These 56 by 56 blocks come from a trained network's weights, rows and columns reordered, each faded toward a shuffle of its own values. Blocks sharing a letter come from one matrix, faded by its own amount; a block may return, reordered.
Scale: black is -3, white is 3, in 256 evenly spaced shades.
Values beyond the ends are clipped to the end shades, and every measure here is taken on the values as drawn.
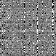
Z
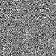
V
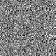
V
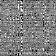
Z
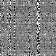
Z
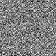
V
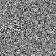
V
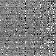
Z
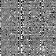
Z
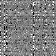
Z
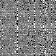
Z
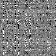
Z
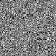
V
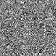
V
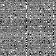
Z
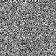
V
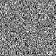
V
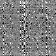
Z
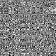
V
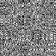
V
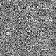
V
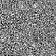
V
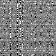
Z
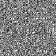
V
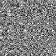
V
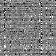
Z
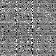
Z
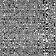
Z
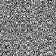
V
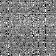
Z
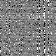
Z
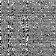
Z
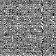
Z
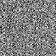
V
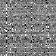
Z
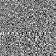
V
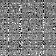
Z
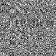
V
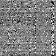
Z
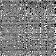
Z
